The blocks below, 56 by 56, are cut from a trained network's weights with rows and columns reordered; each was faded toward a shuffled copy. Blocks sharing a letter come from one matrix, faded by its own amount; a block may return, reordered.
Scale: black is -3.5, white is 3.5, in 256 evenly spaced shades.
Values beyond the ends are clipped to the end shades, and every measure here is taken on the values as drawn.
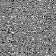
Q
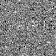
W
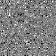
Q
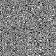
W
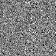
W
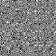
Q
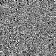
W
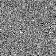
W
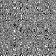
Q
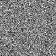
W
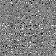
Q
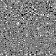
Q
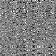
Q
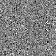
W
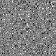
Q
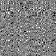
Q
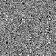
W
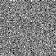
W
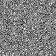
W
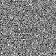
W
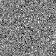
W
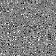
Q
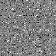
Q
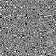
Q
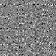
Q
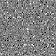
Q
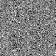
W
